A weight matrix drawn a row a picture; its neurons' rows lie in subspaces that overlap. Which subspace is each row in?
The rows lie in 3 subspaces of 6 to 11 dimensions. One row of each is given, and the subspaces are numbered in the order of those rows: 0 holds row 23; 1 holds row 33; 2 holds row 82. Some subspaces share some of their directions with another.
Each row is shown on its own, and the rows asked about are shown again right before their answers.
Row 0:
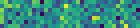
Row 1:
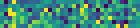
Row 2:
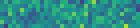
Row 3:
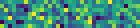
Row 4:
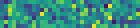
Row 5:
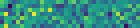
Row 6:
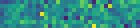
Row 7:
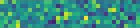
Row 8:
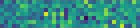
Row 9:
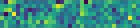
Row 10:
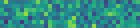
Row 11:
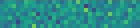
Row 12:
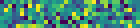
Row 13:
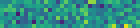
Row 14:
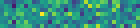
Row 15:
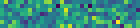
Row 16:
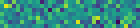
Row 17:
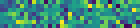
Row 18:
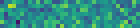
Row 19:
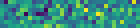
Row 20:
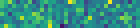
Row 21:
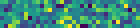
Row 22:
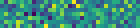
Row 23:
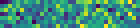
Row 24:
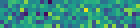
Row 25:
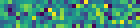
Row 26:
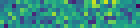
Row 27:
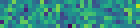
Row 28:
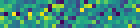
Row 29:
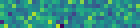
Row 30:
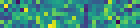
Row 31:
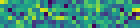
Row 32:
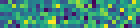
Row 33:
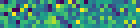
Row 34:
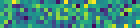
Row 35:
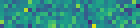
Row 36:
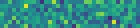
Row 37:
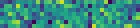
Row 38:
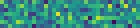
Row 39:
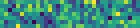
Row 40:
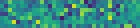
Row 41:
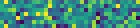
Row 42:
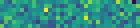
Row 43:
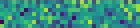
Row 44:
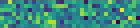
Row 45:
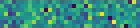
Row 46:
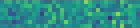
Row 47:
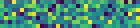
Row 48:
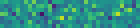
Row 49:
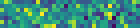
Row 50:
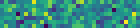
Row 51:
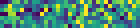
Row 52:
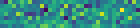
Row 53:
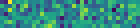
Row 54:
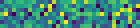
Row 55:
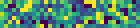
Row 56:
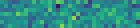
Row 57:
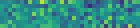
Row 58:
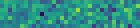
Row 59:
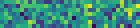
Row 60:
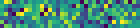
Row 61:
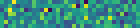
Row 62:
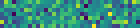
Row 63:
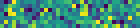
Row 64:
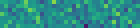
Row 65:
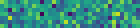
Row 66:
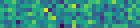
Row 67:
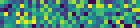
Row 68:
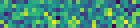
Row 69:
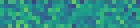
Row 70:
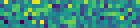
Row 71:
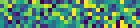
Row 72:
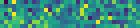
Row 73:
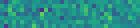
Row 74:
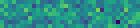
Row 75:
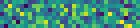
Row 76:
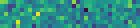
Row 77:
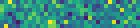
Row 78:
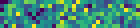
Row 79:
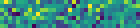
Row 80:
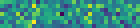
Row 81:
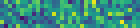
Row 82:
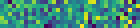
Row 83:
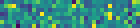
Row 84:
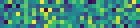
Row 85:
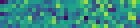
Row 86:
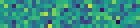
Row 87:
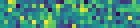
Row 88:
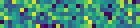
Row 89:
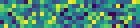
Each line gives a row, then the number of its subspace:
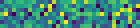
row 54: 1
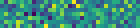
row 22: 1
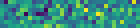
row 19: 1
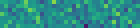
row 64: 2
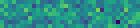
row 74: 2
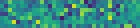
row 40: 2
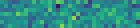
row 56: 1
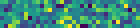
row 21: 2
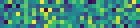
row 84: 2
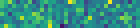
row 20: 0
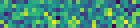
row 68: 1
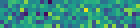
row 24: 1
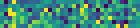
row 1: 1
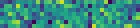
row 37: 0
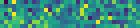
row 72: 1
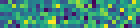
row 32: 0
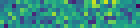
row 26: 2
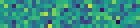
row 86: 2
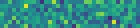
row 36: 2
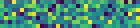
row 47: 1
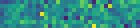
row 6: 0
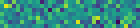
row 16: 2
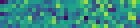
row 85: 0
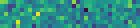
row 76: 1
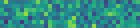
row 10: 1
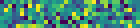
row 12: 2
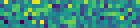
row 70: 1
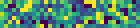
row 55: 2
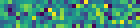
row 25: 1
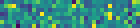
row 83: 1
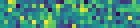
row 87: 0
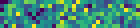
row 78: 1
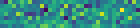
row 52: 1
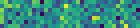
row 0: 2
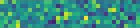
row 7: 0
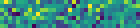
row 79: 1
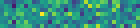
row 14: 2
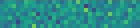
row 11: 1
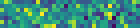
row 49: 1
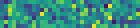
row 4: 1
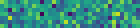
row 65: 2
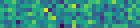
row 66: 1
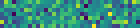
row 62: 1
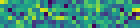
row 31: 1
